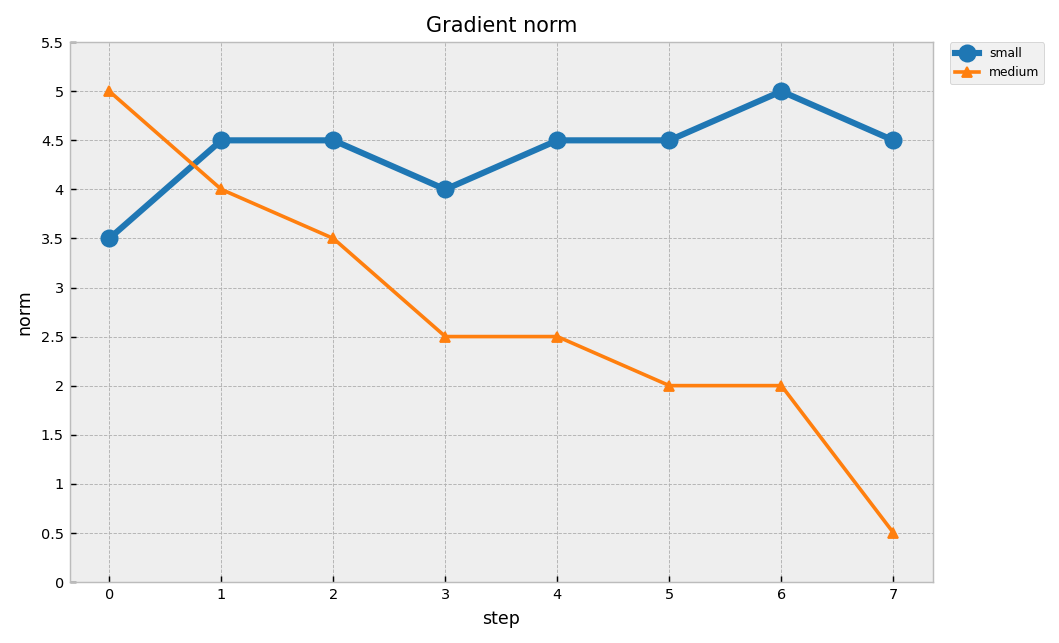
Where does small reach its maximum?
6
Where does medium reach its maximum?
0
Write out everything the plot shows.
Title: Gradient norm
x-axis: step, ticks 0 1 2 3 4 5 6 7
y-axis: norm, ticks 0 0.5 1 1.5 2 2.5 3 3.5 4 4.5 5 5.5
Legend: small, medium
Values:
small: 3.5 4.5 4.5 4 4.5 4.5 5 4.5
medium: 5 4 3.5 2.5 2.5 2 2 0.5
